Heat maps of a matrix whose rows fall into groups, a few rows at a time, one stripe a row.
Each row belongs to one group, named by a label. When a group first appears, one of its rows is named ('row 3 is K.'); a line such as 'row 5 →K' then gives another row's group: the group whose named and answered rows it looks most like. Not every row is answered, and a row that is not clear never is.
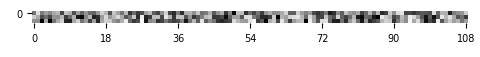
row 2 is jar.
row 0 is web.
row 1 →jar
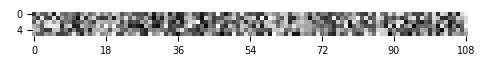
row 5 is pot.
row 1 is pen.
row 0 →web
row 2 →web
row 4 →pot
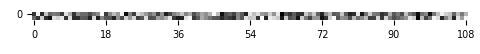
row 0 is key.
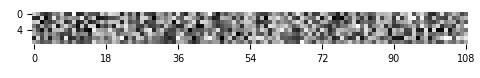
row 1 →pen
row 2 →jar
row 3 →pen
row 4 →pot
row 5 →pot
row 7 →pot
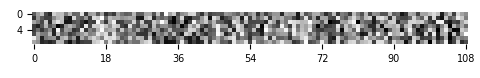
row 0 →pen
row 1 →pot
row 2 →jar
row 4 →web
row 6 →pot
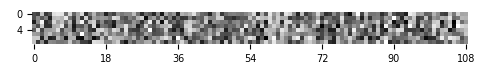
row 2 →pen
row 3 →pen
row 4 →web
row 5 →web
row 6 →jar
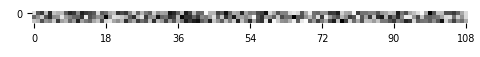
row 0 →jar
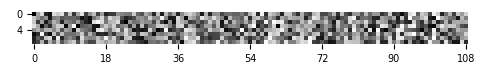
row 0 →pen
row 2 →pot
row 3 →jar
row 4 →web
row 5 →pen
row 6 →web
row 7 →web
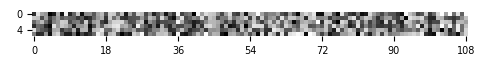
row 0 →key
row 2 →key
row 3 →key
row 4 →pot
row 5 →jar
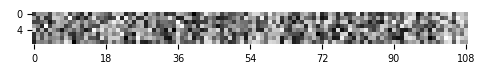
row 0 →key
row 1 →pen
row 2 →key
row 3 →jar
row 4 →pot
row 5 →key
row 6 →key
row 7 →key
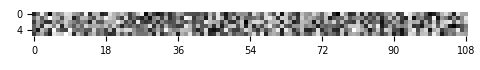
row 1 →web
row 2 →key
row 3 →web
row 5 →pen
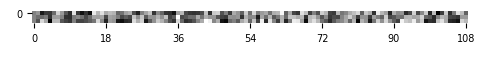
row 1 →jar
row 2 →jar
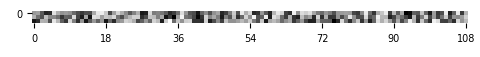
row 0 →pot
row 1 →pot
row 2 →pen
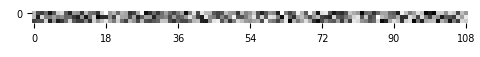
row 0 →jar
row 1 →pen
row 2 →web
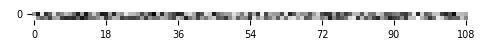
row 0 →pen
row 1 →jar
